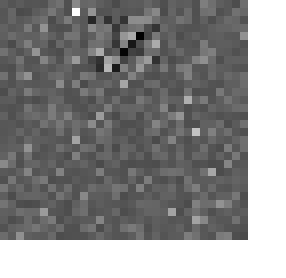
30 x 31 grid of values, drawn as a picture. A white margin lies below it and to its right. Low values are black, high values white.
Average level on the scale: 40%. Slope: none. Histogram: skewed, a long tail of high values. Roughest part: top middle. Odd patch: rougher, in the top middle. Grain: fine. Stripes: none. Mirror symmetry: none.
